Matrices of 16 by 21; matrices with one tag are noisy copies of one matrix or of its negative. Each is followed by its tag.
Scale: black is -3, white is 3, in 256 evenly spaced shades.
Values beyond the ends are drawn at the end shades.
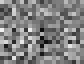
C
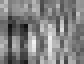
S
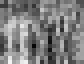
S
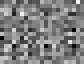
C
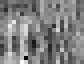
S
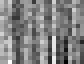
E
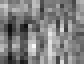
S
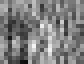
S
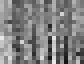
E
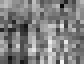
S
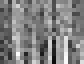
E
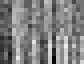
E
